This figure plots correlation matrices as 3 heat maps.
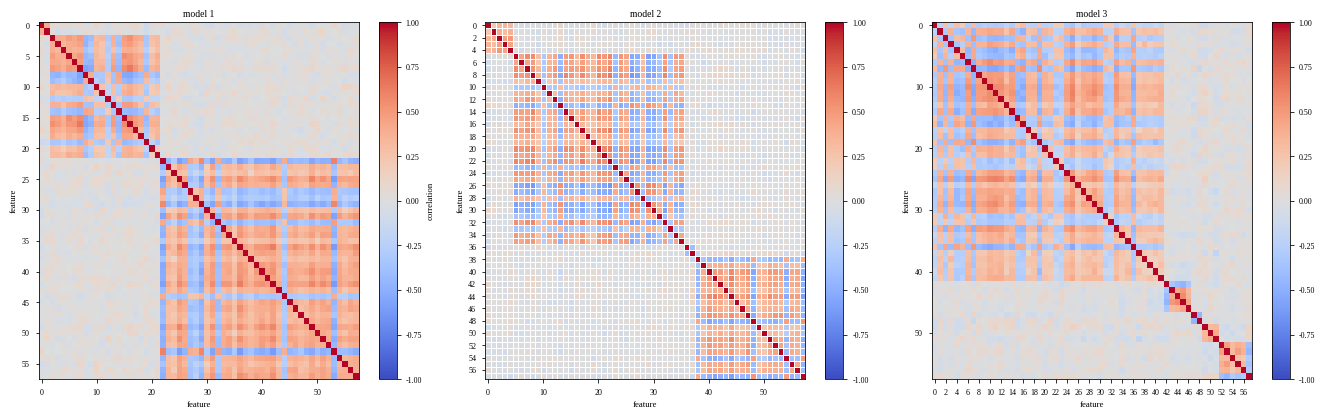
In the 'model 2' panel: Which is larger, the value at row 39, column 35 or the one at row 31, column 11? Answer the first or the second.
the first
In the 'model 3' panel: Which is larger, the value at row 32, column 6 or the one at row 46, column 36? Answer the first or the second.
the second
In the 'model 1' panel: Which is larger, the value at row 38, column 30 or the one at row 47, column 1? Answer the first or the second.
the first
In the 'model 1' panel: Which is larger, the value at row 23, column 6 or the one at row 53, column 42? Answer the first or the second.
the first
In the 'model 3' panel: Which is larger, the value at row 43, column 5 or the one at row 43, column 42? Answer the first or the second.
the first
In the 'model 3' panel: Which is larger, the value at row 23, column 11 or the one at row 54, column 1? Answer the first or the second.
the second
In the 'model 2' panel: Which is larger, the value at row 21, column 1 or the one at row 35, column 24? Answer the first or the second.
the second
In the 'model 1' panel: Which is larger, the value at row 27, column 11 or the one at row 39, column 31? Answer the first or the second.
the second
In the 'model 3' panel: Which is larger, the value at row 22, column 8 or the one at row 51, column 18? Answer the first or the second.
the second
